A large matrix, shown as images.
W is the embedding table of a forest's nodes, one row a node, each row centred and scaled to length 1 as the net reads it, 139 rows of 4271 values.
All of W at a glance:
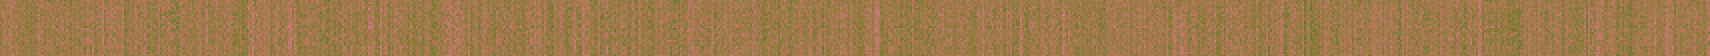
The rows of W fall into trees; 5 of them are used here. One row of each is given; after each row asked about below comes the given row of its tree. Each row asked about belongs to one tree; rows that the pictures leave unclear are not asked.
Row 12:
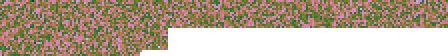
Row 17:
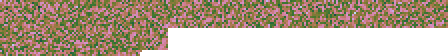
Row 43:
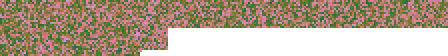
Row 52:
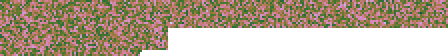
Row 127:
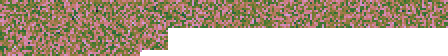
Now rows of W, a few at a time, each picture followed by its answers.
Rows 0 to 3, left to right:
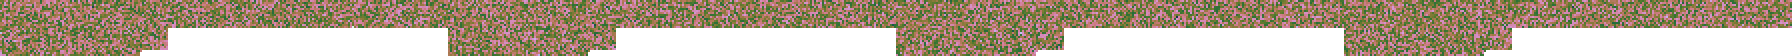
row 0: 12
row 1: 12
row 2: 127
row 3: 17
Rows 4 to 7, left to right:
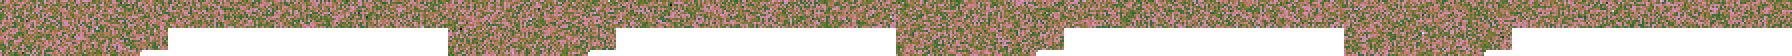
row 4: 12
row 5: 43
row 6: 127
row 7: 12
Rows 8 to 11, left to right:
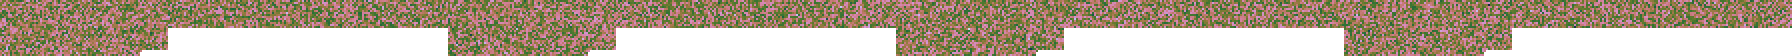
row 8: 12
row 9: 43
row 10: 17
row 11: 43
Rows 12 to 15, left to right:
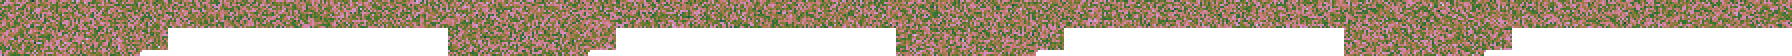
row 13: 12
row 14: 127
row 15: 17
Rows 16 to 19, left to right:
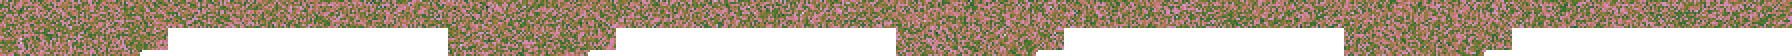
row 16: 12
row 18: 43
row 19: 43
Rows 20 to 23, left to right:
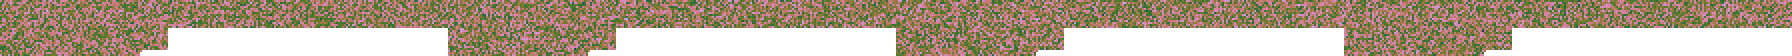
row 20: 12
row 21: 12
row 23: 43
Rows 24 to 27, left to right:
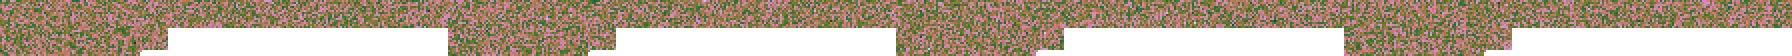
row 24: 43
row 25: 43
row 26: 127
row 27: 12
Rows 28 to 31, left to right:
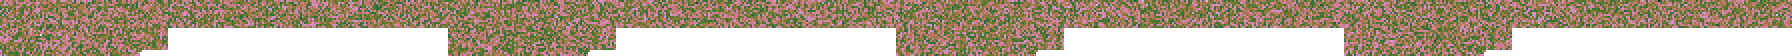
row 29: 52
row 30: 52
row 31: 52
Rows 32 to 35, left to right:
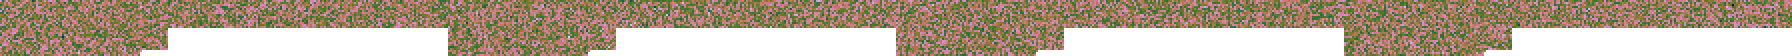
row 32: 12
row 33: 43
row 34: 52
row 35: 127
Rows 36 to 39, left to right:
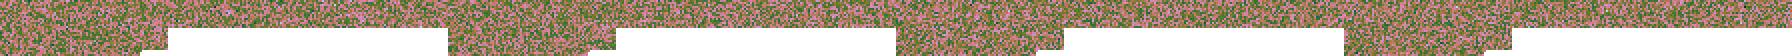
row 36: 52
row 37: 127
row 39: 43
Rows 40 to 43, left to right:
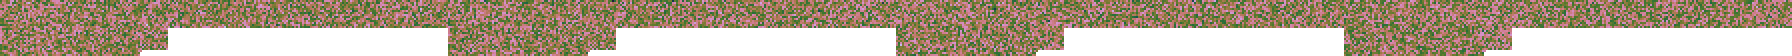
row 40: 43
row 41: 43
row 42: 12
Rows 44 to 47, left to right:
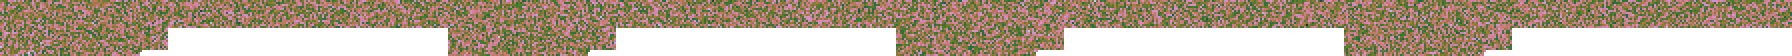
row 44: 52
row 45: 52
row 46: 43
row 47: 127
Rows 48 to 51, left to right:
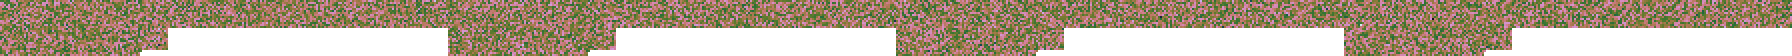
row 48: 52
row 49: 12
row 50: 17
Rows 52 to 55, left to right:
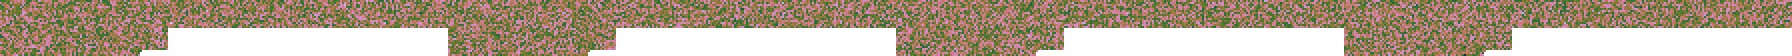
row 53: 12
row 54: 12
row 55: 43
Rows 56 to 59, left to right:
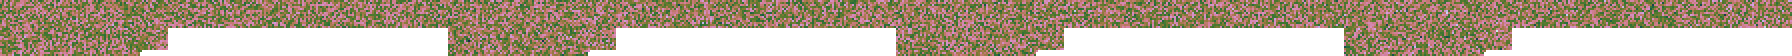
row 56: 12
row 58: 12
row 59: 12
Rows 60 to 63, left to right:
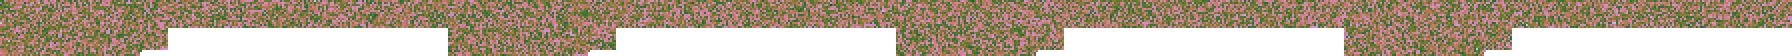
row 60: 12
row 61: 127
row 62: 43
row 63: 43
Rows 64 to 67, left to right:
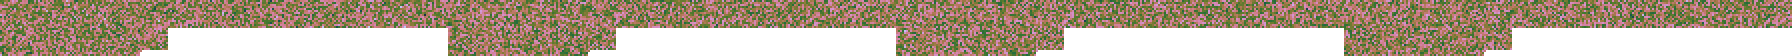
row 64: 127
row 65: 43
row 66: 43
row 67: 43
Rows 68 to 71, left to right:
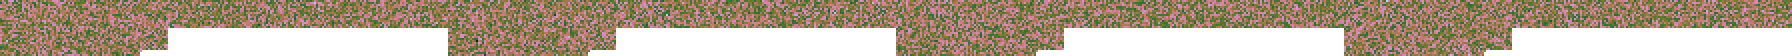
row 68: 43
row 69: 43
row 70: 12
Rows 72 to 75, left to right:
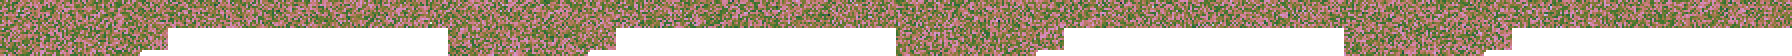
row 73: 12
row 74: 127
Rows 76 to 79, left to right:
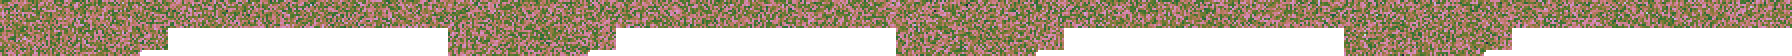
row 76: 127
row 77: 52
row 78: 52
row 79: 12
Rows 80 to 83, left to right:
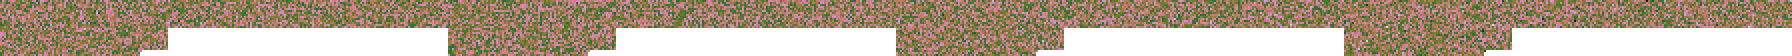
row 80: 43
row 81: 127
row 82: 17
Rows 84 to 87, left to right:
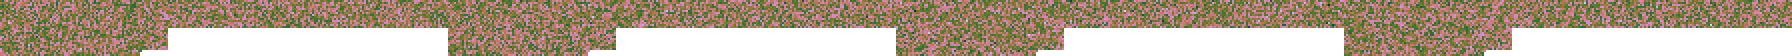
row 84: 12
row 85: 127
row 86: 17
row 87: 43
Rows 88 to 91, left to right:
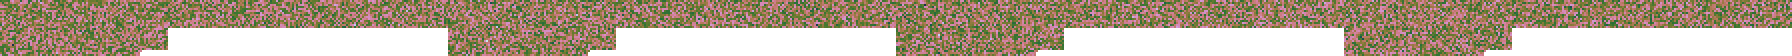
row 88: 127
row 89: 43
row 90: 127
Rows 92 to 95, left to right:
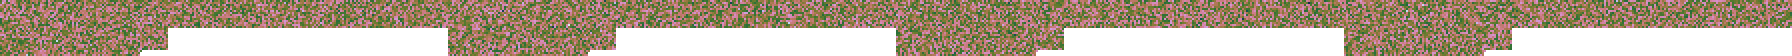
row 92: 43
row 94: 127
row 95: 127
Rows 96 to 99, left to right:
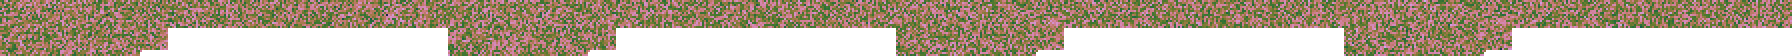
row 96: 12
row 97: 12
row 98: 12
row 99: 12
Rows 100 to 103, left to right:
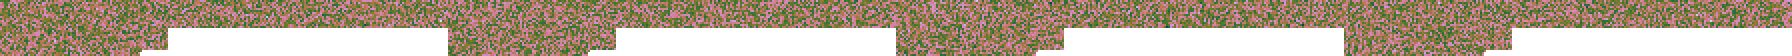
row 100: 52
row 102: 12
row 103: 52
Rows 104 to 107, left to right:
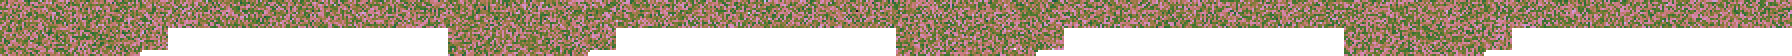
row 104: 52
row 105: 127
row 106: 12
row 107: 52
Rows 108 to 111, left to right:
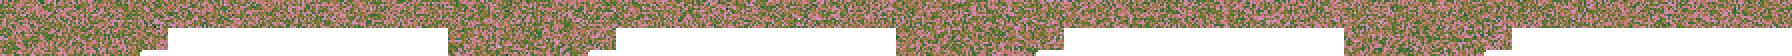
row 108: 12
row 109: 127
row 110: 52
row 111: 52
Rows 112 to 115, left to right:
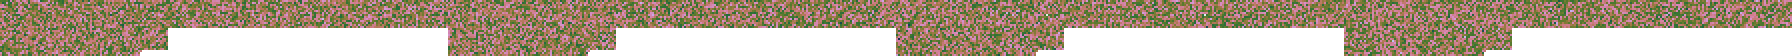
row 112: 127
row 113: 43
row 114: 12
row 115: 43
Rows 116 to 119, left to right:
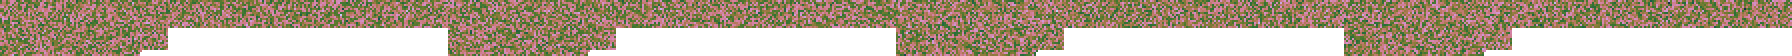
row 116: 43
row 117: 17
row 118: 43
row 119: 43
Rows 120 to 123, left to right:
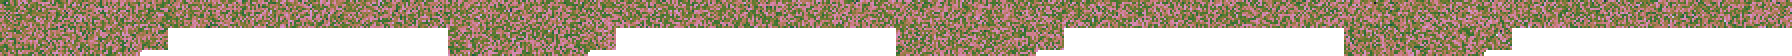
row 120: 127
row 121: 12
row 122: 43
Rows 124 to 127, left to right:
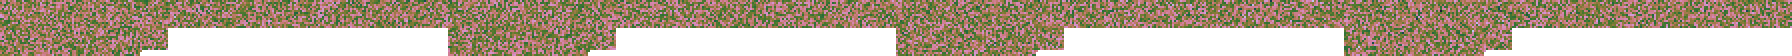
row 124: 43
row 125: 12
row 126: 17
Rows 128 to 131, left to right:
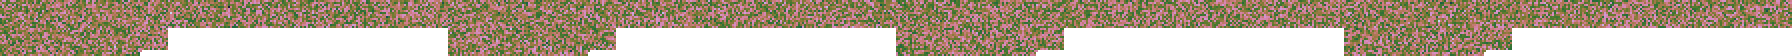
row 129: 17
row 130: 127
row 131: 127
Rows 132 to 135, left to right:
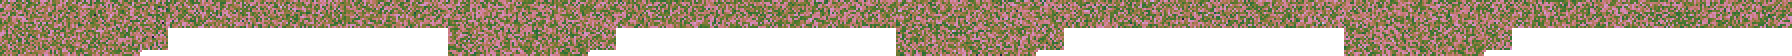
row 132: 43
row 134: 43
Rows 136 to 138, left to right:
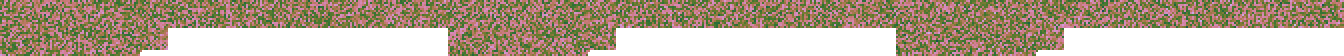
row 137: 12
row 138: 17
